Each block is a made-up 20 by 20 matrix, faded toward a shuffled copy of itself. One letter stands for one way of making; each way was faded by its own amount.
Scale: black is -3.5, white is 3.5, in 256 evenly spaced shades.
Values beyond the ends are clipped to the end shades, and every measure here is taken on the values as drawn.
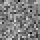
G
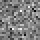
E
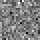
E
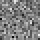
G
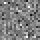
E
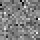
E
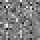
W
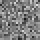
G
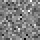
E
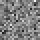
G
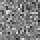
G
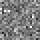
E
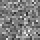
G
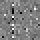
W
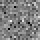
E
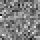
G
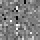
W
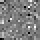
W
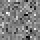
W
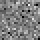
E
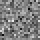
G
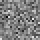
G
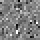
W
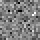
E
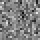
G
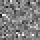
E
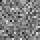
G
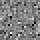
W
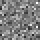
E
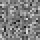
G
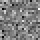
E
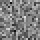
G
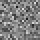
G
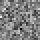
G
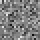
E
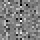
W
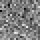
G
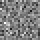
G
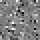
W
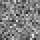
G
